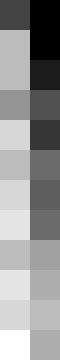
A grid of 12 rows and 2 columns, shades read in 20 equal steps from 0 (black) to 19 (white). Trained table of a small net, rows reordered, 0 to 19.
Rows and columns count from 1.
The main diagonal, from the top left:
5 0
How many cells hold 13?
2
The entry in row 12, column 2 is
13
